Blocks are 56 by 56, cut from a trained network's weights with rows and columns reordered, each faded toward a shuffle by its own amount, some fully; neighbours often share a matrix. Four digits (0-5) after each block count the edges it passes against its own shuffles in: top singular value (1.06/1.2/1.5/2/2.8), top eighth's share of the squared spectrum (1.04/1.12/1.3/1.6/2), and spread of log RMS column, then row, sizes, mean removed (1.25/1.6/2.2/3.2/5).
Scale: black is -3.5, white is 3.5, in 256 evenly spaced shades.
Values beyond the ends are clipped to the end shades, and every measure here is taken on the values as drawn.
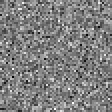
0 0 0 0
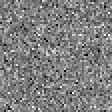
0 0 0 0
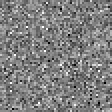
2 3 1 0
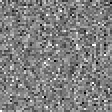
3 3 1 0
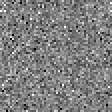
0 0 0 0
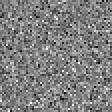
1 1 0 0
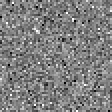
0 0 0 0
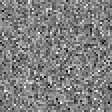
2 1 0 0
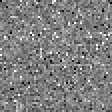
0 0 0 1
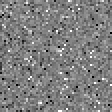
0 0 0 0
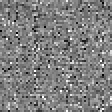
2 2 2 0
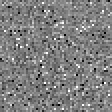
1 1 0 0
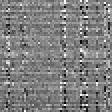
4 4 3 1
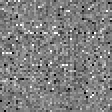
1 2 0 1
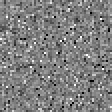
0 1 0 0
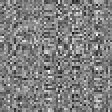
4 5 3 2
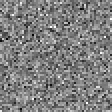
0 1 0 0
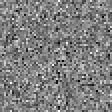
2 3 1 0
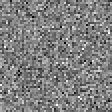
0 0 0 0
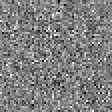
3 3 1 1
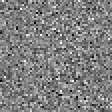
2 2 1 1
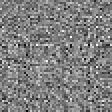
4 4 2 2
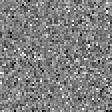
2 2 0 0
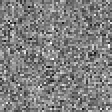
2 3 0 0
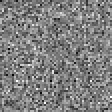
1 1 1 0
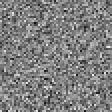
2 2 0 0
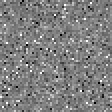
0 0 0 0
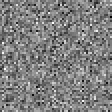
3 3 2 0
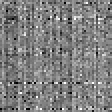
4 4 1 3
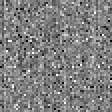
2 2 0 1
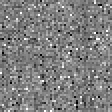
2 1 0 1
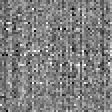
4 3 1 3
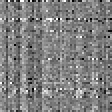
4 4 1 3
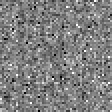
1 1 0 0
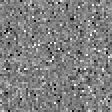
1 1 0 0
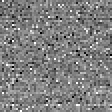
2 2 1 0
